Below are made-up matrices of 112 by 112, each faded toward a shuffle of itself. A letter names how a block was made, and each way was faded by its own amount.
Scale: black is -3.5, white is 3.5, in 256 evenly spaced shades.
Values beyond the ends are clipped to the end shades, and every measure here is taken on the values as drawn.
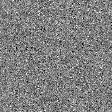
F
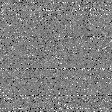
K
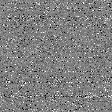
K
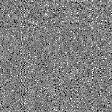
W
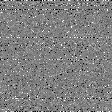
K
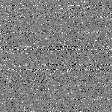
K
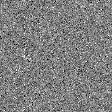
F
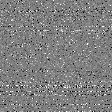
K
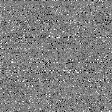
K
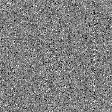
F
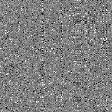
W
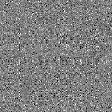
W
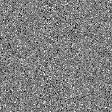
F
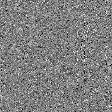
F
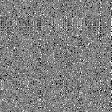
W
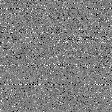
K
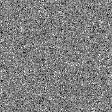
F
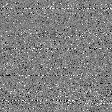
K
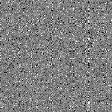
W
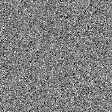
F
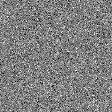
F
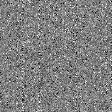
F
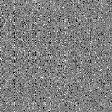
W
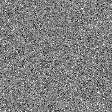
F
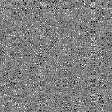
W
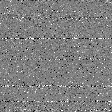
K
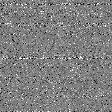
K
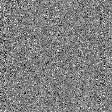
F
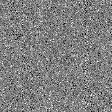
F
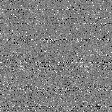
K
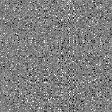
W
